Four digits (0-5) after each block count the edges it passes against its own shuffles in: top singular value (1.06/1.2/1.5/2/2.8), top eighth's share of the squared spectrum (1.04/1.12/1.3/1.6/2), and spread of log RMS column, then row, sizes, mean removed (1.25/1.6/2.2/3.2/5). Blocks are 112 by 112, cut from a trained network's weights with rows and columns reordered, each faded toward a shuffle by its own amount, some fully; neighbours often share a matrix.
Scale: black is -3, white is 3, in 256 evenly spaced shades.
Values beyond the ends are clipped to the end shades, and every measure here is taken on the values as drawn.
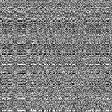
5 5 2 3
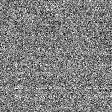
3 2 0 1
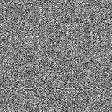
4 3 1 2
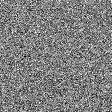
2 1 0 0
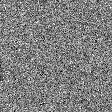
0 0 0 0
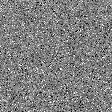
1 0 0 0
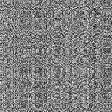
4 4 1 2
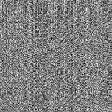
4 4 1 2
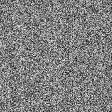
2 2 0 0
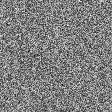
0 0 0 0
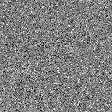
2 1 0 0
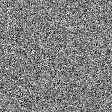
2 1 0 0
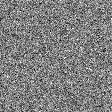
0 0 0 0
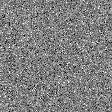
2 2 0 0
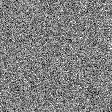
0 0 0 0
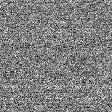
3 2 0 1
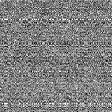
5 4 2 3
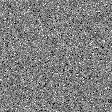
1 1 0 0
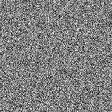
3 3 0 1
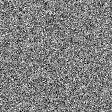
2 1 0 0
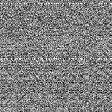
4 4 1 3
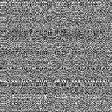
5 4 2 3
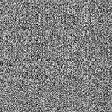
4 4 1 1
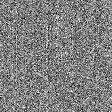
3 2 0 0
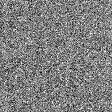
2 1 0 0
